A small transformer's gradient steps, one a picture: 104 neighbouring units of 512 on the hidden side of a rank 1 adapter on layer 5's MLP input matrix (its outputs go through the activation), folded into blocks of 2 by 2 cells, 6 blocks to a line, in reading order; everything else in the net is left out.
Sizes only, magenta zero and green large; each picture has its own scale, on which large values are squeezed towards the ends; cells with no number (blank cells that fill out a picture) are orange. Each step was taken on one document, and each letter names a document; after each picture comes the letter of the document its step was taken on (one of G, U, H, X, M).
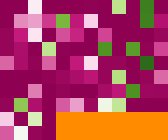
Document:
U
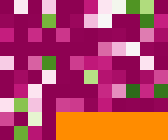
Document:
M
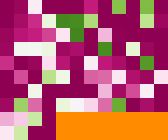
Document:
U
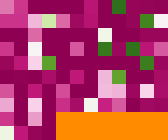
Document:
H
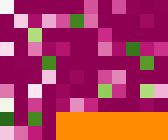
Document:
H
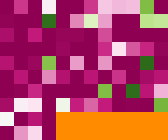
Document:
M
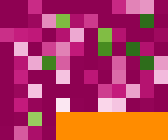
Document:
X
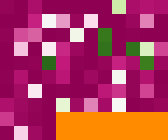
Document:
X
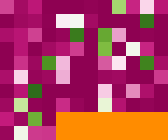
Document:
X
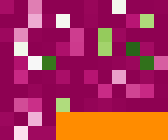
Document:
X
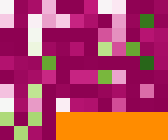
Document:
H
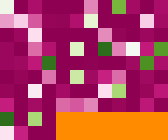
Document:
H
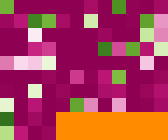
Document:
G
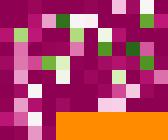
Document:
X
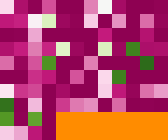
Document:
H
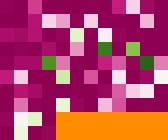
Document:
X
